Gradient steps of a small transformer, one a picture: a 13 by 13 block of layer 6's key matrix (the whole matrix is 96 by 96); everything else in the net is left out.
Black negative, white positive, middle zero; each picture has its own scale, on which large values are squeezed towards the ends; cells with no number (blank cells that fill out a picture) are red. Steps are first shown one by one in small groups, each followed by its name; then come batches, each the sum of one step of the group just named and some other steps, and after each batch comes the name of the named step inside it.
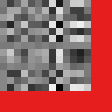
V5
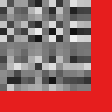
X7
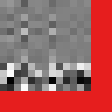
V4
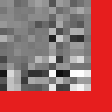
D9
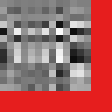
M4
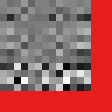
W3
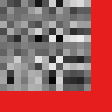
X7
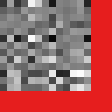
D9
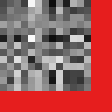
X7
